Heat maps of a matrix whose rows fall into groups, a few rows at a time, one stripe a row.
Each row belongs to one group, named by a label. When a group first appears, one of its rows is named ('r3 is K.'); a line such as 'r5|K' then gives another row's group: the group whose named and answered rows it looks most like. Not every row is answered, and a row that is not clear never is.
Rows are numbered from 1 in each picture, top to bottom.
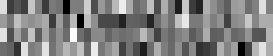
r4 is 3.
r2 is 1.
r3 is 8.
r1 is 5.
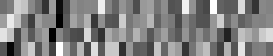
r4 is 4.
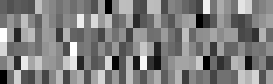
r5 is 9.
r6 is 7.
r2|3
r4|8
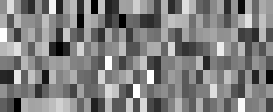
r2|1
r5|9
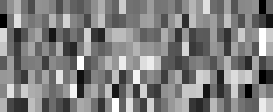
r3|5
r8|5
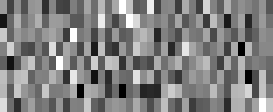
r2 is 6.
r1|5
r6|8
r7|1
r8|5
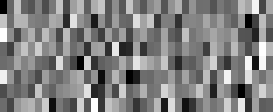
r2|8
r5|5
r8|4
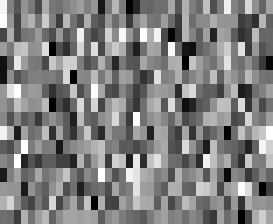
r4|4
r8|4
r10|5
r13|6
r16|3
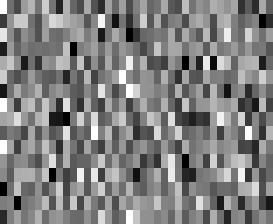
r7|6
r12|1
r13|4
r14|7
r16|6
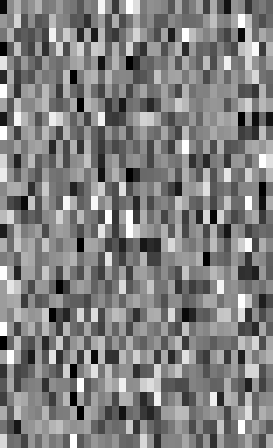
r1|6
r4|7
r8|1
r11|1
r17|6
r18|1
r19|9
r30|1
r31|9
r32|8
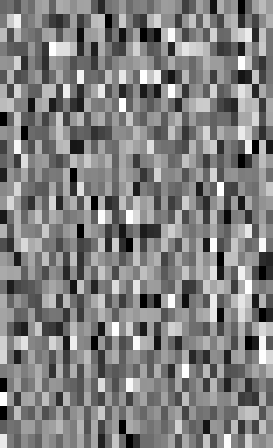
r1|3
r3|1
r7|1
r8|5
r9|7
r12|3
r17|1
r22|1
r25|8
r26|5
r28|6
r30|7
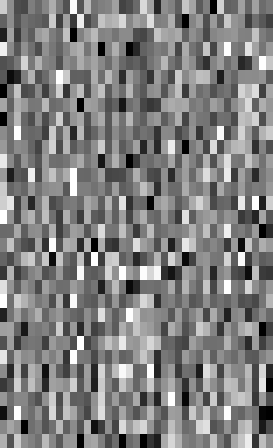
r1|8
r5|3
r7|7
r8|1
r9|7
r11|1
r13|8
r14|8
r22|8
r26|8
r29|1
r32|1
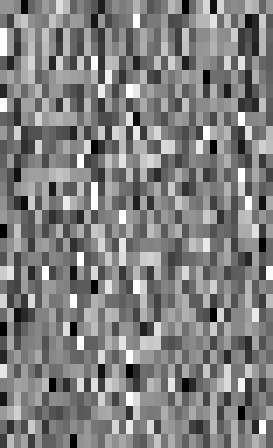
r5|4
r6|9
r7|6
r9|9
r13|9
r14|4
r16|5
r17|7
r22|8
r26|6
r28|4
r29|6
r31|5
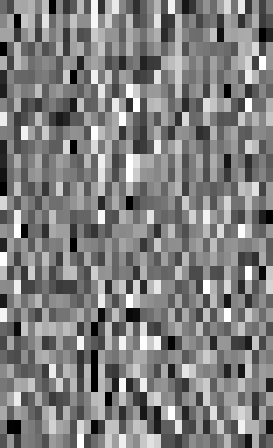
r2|3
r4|7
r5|1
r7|6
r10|3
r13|6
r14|7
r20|8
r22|6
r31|9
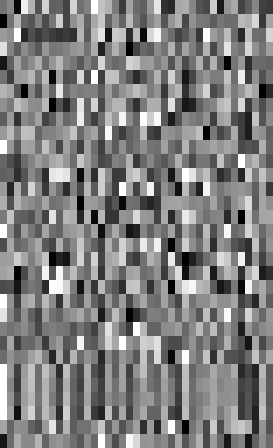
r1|3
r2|7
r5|6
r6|4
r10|9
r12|9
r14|5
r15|1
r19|4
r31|1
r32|6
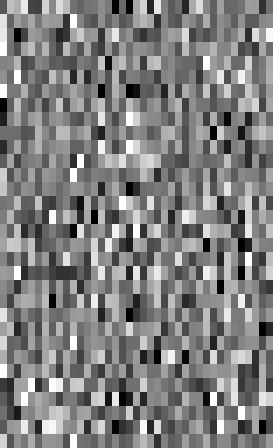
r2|8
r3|5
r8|7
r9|6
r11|6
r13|8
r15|5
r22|4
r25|8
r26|1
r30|9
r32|8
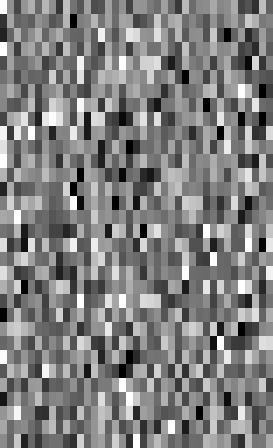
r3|6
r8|9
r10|8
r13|1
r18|8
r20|5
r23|7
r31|1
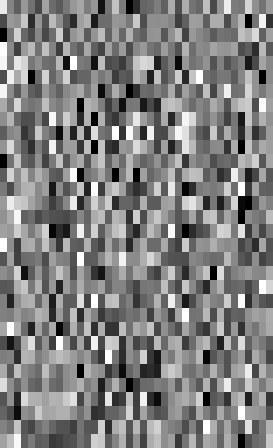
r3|7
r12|7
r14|4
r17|4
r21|3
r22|4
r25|4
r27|1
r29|9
